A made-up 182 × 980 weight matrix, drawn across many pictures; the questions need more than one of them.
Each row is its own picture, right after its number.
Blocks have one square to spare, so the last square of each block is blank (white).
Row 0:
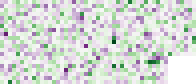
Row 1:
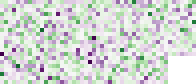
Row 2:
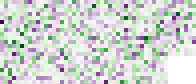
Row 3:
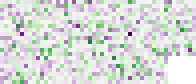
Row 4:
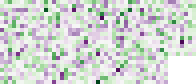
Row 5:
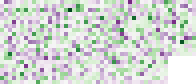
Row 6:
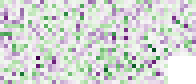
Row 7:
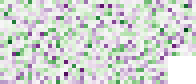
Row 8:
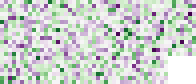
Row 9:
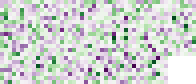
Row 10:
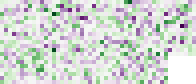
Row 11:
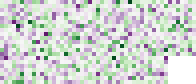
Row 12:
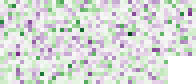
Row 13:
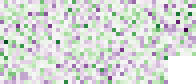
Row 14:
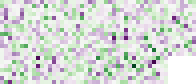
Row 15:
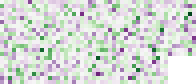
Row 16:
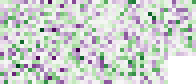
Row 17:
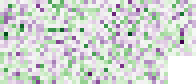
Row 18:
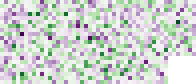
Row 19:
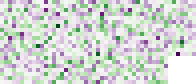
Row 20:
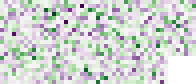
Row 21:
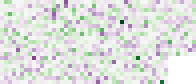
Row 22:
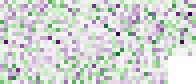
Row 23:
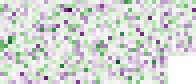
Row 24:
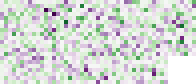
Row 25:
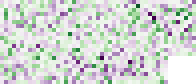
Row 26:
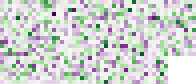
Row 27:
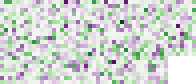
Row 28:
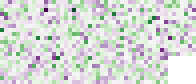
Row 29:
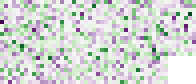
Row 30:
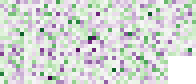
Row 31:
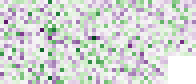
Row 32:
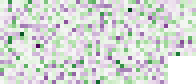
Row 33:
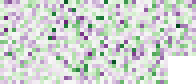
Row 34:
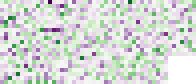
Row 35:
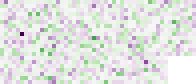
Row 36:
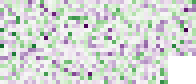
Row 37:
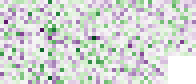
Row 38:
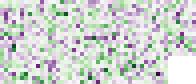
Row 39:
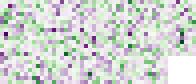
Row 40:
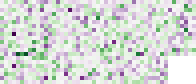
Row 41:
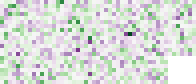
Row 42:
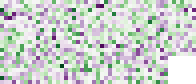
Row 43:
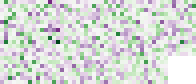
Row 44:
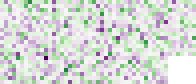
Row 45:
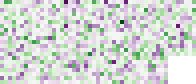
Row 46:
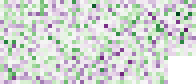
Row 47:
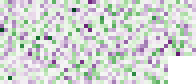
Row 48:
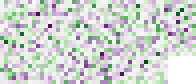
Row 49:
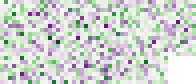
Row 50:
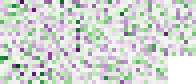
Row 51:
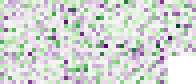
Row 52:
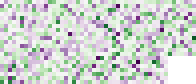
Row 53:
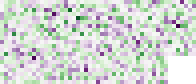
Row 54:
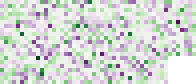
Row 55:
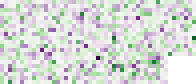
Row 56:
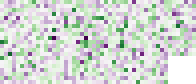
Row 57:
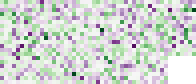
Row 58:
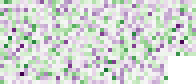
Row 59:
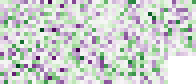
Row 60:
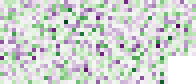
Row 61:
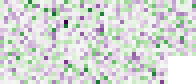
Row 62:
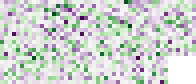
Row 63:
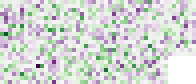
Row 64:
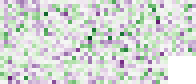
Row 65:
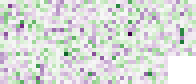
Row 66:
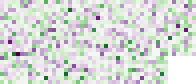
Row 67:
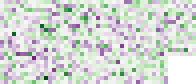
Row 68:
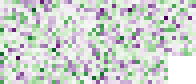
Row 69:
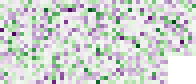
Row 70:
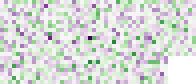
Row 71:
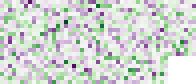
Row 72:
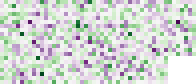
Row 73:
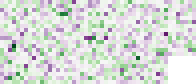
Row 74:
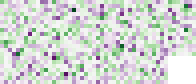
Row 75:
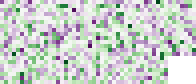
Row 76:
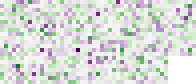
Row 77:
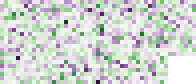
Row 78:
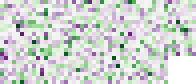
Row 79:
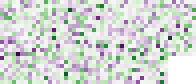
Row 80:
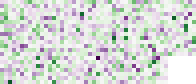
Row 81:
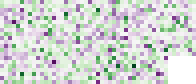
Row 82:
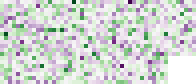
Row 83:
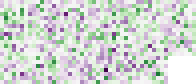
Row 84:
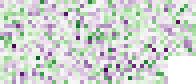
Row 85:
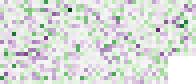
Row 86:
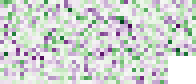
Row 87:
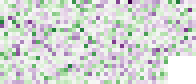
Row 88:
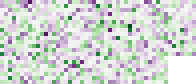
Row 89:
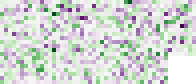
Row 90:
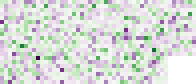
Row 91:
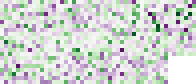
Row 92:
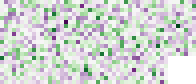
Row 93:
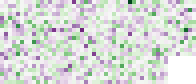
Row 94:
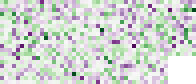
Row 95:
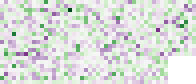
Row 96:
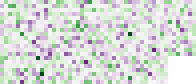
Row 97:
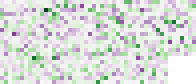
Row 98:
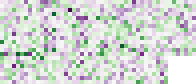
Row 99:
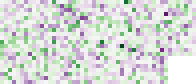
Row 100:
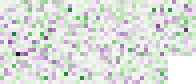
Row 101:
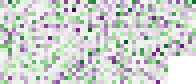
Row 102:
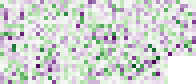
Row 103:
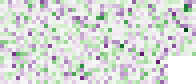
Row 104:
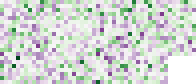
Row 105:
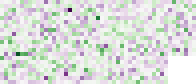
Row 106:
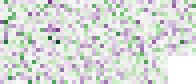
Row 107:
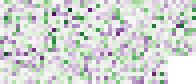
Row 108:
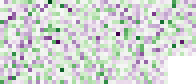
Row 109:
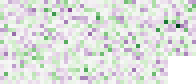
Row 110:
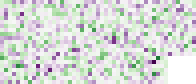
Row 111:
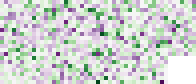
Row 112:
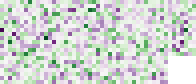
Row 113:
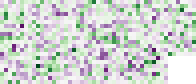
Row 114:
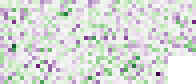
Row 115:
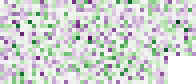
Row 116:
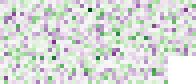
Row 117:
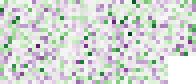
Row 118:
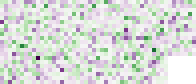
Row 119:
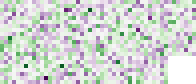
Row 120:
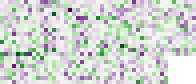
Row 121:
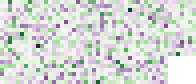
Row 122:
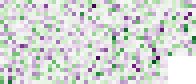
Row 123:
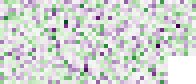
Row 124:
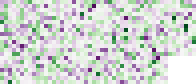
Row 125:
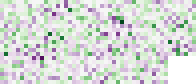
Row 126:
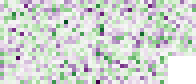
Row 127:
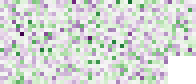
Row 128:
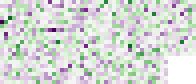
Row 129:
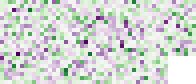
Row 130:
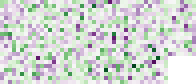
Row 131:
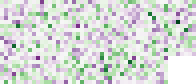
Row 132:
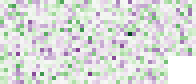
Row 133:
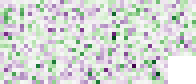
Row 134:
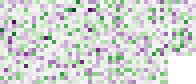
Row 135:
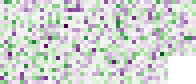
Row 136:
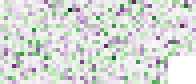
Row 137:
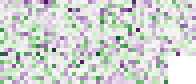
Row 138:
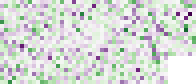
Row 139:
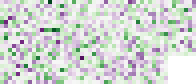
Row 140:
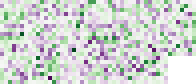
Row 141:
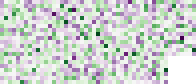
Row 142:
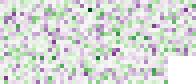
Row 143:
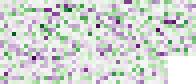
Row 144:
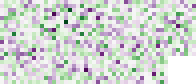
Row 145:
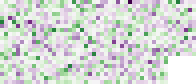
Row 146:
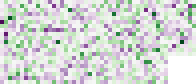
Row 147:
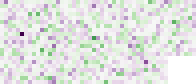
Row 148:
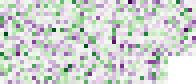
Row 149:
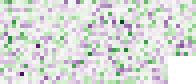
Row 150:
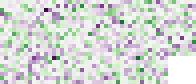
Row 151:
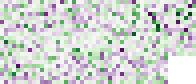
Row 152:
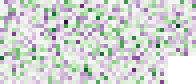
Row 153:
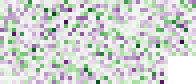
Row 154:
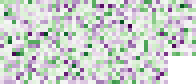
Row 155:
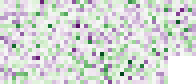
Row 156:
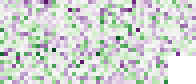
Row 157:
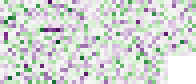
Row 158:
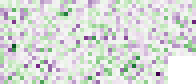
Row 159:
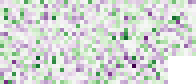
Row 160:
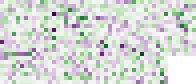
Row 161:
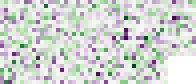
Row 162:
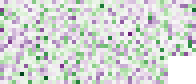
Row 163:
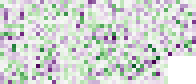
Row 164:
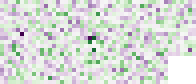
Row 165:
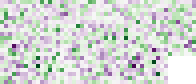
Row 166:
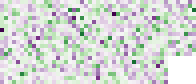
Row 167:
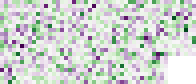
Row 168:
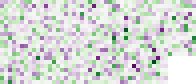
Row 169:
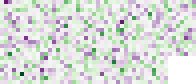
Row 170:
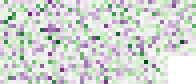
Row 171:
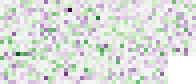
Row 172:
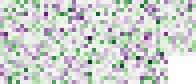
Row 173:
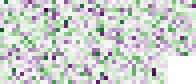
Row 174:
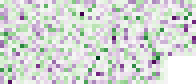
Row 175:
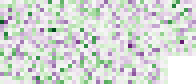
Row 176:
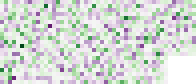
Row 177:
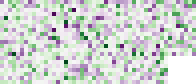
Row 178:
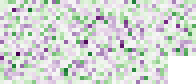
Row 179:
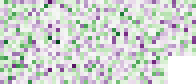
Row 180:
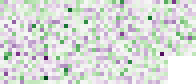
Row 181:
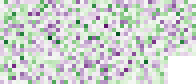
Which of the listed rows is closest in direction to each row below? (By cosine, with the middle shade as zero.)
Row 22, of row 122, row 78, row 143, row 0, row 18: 122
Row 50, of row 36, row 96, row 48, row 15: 96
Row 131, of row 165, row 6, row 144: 6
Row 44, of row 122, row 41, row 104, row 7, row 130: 104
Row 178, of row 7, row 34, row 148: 148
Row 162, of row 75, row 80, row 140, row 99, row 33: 75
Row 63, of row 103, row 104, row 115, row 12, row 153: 115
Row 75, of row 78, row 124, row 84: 78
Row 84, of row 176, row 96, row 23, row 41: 96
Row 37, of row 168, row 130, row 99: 130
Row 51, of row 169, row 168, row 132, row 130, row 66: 169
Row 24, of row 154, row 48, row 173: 173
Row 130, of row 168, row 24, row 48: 24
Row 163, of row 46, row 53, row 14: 14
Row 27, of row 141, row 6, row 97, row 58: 58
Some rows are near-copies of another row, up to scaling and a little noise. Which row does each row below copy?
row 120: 98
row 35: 147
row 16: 59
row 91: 151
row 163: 102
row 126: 77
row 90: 118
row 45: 27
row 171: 105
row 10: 89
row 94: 57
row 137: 156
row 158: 114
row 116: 142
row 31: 37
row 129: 178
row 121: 32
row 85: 95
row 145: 87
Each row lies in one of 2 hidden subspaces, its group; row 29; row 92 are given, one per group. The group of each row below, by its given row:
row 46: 29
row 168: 29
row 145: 29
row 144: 92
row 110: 29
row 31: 29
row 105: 92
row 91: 29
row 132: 29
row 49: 29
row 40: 92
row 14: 29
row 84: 29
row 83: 29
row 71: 92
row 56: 92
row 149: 92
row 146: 29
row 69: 92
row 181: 29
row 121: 92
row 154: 92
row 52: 29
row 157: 29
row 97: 92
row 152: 92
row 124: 29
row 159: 29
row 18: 29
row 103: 92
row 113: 29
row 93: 29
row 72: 29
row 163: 29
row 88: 92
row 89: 92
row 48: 29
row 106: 29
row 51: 92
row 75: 92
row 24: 92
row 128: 29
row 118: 29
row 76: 29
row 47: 92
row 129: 92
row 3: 29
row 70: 29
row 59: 29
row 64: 29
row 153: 92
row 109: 92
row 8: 29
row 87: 29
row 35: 29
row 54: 29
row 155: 29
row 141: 92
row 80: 29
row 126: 92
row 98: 92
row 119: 92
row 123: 92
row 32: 92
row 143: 92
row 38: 29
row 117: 92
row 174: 29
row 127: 29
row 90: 29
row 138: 29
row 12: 29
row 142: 92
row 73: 29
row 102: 29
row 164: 29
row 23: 92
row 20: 92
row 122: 29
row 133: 29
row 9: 29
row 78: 29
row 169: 92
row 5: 92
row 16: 29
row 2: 29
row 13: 29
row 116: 92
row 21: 92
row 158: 29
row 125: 92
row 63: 29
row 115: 29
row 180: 92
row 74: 92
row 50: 29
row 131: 29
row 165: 29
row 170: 29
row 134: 92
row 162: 92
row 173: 92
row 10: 92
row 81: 29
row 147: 29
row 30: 29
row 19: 92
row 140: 29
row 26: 92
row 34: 29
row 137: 92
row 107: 92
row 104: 92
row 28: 92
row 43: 29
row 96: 29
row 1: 29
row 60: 92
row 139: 29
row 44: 92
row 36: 92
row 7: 92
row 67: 92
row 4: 92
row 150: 92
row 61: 92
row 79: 92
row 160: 92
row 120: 92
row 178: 92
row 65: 29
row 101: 92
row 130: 29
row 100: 92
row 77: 92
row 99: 92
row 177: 92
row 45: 92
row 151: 29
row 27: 92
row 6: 29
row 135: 92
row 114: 29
